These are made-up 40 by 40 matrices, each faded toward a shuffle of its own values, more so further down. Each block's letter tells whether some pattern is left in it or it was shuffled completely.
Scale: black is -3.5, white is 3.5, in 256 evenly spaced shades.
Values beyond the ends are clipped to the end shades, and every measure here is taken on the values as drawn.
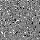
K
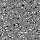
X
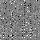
K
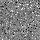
X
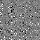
K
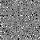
K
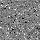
X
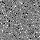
X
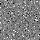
K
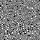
K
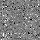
K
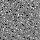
X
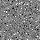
X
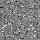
X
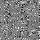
K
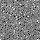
X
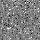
K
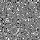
K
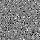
K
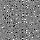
K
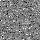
X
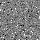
X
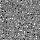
X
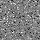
X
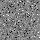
X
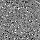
X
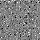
K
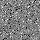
X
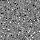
X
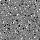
X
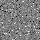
X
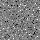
X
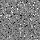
K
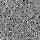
X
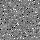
X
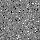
X
